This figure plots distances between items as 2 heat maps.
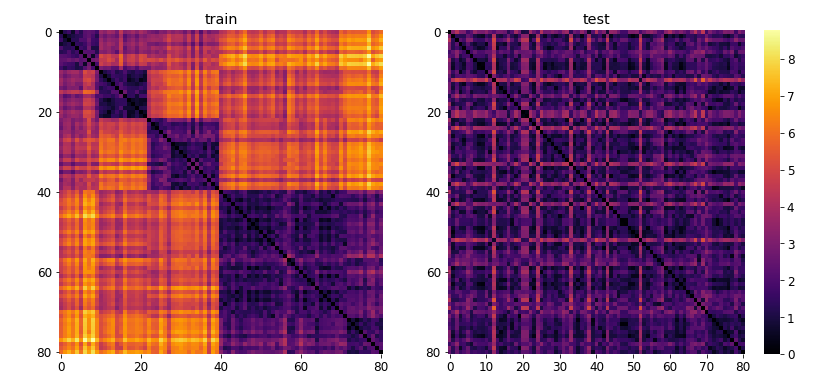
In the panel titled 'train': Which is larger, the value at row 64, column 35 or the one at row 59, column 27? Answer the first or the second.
the first
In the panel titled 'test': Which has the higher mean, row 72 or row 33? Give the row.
33
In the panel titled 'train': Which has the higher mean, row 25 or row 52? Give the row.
25
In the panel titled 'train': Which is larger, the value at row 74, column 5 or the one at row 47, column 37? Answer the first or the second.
the first
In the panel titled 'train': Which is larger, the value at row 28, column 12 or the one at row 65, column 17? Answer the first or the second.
the first
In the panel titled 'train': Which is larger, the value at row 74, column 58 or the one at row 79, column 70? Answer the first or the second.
the second
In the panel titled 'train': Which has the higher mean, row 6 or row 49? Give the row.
6
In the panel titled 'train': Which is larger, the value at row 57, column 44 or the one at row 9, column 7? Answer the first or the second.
the second
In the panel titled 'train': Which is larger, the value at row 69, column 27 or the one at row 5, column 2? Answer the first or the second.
the first
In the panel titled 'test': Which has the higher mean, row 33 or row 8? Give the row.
33
